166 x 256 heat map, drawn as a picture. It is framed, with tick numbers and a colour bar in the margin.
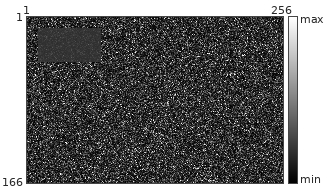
Neither half mirrors the other. No row or column stands out. The top left is the smoothest part. On average the colour sits 20% of the way up the scale. In the top left lies a patch that is calmer than the rest. No overall slope runs across the table. Most values sit low, with a long tail of high ones. The texture is fine-grained noise. No regular stripes run through it.
